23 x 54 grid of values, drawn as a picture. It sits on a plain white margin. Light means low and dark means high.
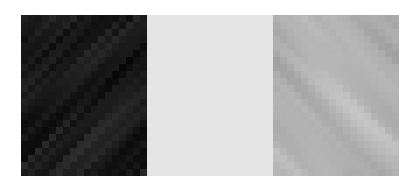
The table splits into one row of 3 panels. Panel 1,1: very high, slanting up to the right, faint in contrast. Panel 1,2: very low, flat. Panel 1,3: low, slanting down to the right, faint in contrast.
